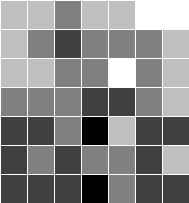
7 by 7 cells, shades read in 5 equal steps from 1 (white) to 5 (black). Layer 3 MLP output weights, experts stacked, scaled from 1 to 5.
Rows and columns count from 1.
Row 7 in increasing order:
3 4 4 4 4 4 5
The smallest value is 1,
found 3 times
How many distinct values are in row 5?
4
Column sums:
21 21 24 25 18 22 17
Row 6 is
4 3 4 3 3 4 2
